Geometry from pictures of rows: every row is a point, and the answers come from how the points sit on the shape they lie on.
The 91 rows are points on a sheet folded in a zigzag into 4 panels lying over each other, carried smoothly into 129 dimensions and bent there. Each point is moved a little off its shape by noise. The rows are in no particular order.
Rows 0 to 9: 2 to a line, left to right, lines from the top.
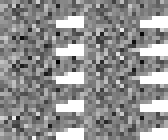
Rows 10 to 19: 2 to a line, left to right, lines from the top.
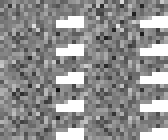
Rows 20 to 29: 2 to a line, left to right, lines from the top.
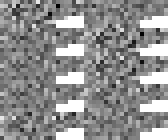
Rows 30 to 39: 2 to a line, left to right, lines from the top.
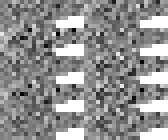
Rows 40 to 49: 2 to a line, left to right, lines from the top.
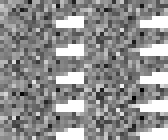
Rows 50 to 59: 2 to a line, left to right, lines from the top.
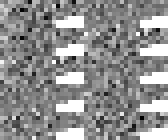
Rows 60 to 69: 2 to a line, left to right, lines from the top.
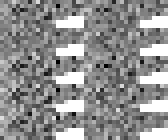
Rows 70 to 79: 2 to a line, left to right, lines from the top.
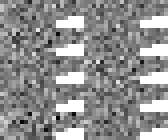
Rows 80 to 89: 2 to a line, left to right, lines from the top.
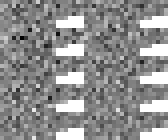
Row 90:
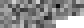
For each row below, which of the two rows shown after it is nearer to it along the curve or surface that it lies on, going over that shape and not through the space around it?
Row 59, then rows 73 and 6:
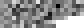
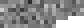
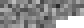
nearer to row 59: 6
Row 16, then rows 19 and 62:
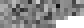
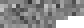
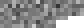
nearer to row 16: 62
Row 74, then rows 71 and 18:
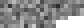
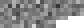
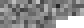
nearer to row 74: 18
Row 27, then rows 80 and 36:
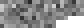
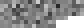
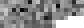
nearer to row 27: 80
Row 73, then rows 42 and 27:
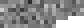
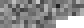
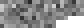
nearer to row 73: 27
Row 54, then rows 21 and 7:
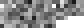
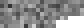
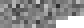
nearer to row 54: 7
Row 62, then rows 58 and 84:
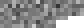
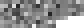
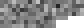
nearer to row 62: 84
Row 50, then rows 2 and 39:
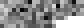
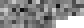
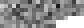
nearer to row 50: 2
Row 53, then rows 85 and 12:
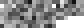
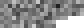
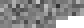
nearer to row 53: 12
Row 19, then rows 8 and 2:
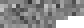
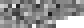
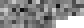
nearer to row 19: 8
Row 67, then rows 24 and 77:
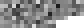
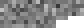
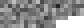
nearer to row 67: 24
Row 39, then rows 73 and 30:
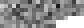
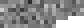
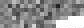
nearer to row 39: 73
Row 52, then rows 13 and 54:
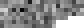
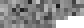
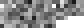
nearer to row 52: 13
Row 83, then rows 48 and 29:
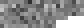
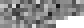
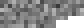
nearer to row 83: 48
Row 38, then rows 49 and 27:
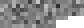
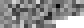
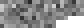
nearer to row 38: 27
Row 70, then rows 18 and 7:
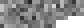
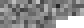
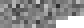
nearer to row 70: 7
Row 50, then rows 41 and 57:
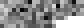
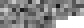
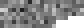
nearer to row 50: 41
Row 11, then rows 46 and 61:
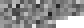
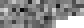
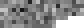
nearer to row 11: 61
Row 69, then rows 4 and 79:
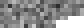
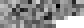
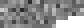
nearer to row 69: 79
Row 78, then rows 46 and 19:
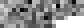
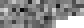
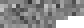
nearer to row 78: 46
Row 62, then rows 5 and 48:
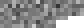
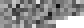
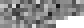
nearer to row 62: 48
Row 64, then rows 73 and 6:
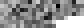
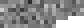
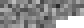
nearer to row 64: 6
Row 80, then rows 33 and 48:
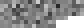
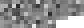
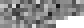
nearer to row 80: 48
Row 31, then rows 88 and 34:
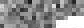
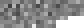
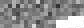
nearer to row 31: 34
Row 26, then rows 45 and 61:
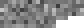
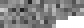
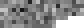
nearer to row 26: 45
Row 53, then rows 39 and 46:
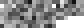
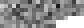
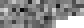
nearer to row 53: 39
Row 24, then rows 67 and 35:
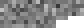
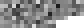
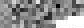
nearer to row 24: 67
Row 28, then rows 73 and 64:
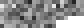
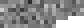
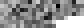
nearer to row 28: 73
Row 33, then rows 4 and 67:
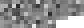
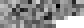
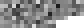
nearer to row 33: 67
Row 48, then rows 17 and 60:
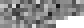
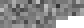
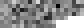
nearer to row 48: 17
